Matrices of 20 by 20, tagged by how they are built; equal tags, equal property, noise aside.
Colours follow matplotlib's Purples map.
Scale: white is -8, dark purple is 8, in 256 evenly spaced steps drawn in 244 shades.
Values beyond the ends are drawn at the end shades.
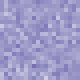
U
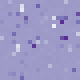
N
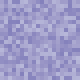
U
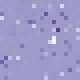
N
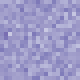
U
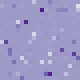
N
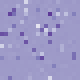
N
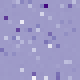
N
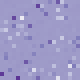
N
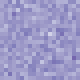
U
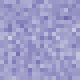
U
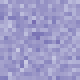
U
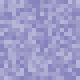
U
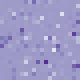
N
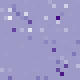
N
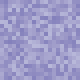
U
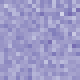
U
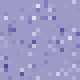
N
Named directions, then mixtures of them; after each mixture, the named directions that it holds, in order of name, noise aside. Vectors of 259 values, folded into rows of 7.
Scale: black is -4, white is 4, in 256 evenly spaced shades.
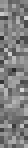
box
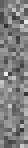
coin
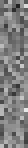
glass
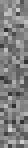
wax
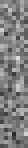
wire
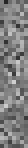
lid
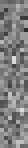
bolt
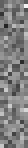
bolt, coin, glass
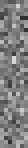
bolt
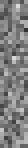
bolt, glass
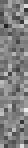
coin, glass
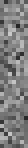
lid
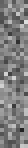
coin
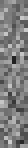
bolt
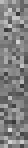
coin, wax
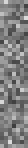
bolt, box, lid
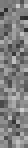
bolt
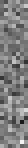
bolt, glass, wax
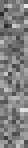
bolt, coin, glass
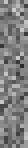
coin, glass, lid
